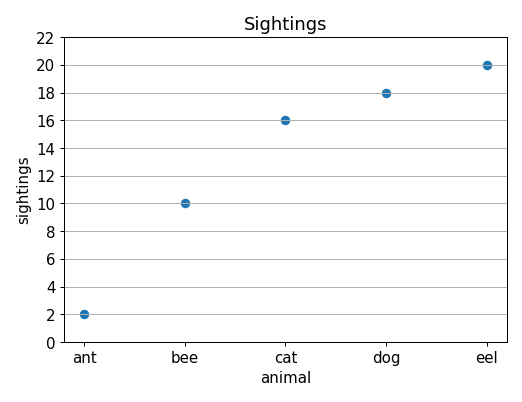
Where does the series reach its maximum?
eel
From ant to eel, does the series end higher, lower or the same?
higher
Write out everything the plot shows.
Title: Sightings
x-axis: animal, ticks ant bee cat dog eel
y-axis: sightings, ticks 0 2 4 6 8 10 12 14 16 18 20 22
Values:
2 10 16 18 20
